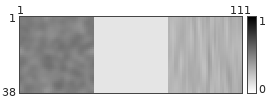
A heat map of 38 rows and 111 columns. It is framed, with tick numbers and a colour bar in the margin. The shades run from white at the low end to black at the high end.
It is made of 1 by 3 panels. Panel 1,1: middling, blotchy, faint in contrast. Panel 1,2: very low, flat. Panel 1,3: low, streaked downward, faint in contrast.
